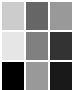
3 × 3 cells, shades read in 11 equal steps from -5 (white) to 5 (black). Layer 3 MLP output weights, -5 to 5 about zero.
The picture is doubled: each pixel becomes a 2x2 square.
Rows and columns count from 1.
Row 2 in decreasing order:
3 0 -4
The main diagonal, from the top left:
-3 0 4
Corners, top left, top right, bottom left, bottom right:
-3 -1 5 4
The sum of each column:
-2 0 6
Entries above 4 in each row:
0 0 1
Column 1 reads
-3 -4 5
